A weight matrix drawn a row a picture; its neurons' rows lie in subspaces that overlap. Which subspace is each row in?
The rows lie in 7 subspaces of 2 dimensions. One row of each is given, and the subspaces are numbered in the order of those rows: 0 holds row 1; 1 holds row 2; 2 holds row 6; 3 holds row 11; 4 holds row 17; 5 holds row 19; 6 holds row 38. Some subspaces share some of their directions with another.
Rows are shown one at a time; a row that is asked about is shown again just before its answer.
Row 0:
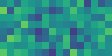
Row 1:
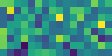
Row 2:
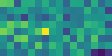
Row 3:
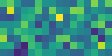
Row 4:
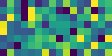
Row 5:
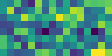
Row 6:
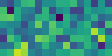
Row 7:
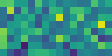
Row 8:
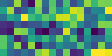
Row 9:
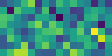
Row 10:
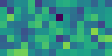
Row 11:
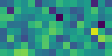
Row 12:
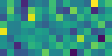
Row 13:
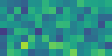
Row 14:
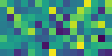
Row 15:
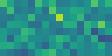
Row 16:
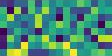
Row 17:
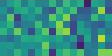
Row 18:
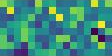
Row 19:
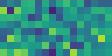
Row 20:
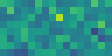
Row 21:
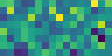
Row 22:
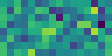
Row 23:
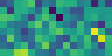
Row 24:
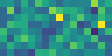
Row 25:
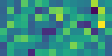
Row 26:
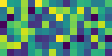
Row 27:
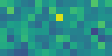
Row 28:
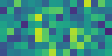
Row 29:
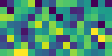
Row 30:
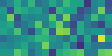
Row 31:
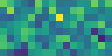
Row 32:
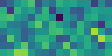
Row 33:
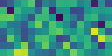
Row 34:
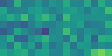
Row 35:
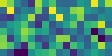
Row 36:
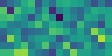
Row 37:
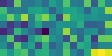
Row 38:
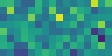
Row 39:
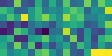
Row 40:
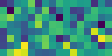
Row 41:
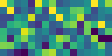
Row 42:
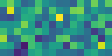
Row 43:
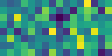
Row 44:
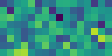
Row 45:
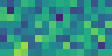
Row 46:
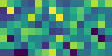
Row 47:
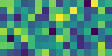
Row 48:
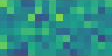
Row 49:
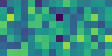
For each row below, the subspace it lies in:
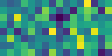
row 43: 4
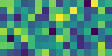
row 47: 4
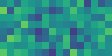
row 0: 5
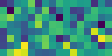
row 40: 0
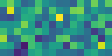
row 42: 2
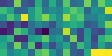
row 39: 1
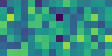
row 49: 6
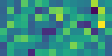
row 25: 3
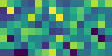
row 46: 5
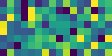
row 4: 6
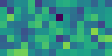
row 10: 6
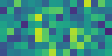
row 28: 5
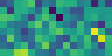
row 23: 0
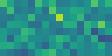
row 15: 2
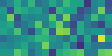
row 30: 4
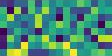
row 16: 0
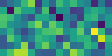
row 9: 1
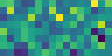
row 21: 6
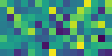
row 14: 4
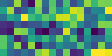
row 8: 1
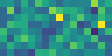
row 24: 3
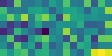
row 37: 1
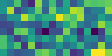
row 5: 1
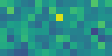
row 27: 4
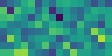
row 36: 5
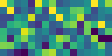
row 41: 2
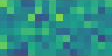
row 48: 3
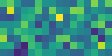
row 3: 2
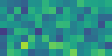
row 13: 0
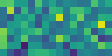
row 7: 0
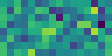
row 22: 3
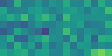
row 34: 1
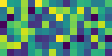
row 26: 6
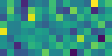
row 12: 6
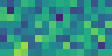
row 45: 2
